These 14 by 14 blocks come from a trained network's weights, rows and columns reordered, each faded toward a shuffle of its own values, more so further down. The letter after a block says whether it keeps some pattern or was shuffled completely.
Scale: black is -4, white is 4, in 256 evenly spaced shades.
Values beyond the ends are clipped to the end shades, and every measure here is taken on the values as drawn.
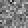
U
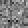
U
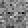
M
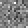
U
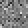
U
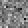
U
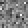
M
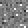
U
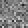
M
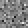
U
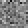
M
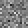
U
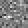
U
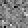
U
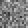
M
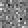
U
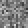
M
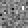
U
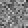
U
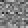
M
